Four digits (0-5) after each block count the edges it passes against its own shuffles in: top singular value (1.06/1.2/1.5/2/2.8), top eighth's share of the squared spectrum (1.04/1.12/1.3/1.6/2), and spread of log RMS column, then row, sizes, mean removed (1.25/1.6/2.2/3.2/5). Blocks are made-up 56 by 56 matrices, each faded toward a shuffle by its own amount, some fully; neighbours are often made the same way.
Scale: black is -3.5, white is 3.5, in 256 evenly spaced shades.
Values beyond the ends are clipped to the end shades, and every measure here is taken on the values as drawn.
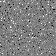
0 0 0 0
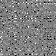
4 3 1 2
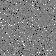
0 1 0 0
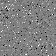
1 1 0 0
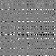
4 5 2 3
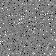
2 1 0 0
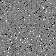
0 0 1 0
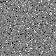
0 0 0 0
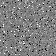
0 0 0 0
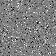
1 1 0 0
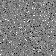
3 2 0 0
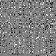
4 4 2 2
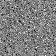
0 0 0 0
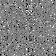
2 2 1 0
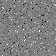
0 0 0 0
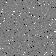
0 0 0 0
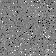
1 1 1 0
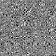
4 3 2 2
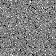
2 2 0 1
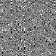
3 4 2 1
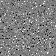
2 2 0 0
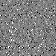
3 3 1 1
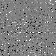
3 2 0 1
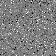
2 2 0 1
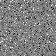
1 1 0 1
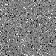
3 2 0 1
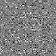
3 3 2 2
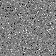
0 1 0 0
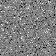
2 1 0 0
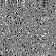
3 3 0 1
